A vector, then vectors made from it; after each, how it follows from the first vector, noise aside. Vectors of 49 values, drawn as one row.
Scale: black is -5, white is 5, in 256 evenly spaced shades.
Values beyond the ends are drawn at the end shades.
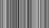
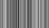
copied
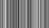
copied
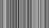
copied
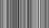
copied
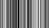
scaled up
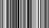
scaled up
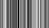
scaled up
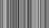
copied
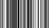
scaled up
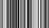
scaled up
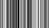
scaled up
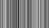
copied
